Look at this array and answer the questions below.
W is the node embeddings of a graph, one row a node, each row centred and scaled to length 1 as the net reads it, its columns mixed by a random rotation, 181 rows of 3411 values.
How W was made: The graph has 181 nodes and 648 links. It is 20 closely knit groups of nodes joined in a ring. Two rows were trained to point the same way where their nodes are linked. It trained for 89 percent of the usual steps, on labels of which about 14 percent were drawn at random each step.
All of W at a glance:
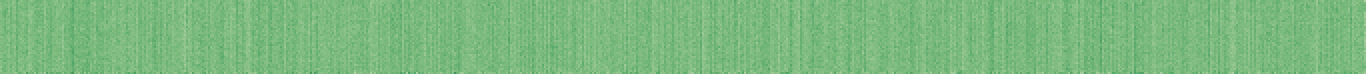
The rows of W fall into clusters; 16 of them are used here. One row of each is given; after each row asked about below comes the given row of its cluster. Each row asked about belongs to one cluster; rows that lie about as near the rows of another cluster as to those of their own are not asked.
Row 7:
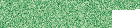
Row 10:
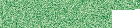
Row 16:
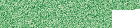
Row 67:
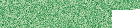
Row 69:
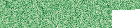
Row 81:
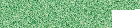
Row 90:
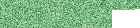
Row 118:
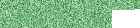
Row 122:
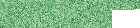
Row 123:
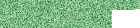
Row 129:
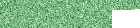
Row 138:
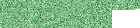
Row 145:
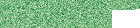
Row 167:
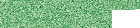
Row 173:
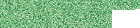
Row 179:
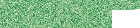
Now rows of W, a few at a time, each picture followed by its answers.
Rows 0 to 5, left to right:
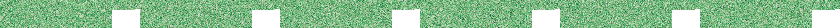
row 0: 129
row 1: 179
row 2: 90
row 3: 173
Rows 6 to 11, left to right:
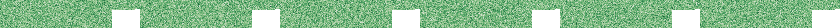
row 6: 90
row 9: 145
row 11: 145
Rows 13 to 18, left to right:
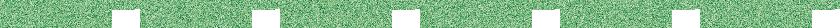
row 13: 16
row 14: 173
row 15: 69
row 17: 10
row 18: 179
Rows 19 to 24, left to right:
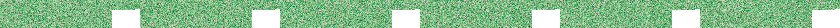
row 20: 67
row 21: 10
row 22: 167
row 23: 167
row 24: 138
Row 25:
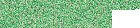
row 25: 122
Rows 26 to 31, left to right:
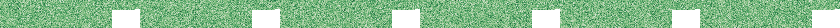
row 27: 179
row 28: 167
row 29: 138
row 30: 167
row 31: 90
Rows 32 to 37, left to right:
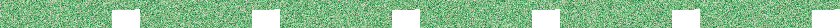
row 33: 129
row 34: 7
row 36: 122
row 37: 67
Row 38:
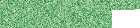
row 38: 179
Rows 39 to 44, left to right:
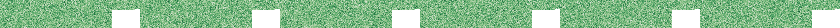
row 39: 118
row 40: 81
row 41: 118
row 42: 145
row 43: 118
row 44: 90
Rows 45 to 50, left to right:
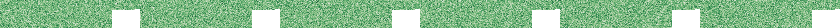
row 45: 129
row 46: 10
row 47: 69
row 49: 90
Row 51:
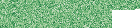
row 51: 122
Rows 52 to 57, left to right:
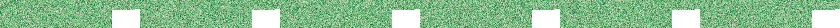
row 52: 129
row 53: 173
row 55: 67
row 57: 67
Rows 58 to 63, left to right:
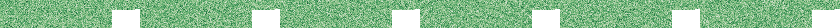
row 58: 123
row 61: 129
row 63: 81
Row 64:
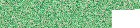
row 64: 16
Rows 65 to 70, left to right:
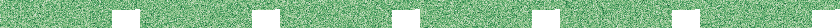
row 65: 167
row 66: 69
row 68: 16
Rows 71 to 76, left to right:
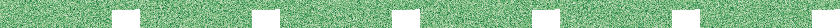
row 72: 167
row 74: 138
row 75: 167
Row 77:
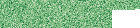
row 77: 7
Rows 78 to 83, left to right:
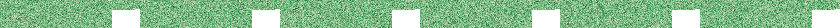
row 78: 145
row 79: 167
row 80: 167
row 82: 69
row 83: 123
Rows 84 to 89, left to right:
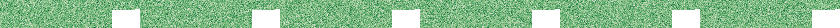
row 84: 138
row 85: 16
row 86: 81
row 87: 123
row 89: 145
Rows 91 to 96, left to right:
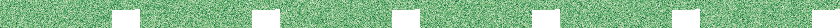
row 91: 10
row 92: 145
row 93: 138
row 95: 138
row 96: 173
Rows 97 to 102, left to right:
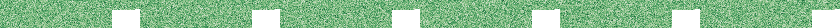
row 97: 7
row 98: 129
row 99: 67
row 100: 81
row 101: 16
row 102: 90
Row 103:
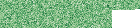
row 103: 69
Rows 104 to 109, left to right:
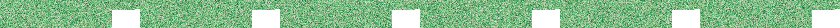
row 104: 7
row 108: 173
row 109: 67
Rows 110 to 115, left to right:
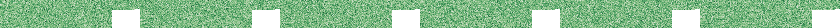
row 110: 67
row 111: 123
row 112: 69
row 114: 138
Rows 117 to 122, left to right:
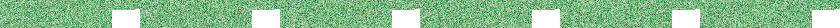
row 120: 118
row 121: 138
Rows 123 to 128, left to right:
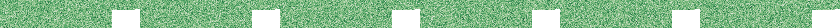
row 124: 145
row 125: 10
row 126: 173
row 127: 179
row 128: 69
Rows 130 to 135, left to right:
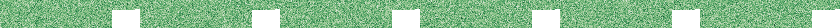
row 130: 138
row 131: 67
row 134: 10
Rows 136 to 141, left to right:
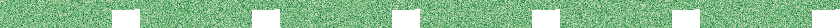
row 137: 123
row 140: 7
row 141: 122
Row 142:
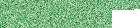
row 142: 145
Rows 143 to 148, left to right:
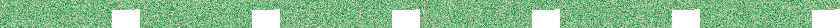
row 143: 118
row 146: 173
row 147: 118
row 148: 173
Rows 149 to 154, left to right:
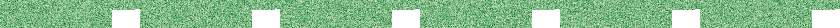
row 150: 90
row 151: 123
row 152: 118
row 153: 167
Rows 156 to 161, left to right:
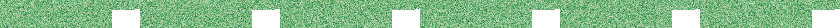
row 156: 16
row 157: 10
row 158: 122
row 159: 145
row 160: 145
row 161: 81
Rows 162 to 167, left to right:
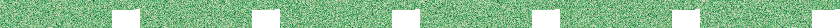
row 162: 179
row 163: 118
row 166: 16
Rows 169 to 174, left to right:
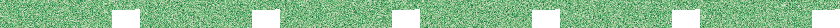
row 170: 122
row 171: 90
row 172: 16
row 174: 7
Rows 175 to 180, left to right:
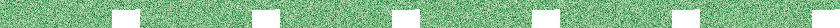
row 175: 16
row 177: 179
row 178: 123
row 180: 69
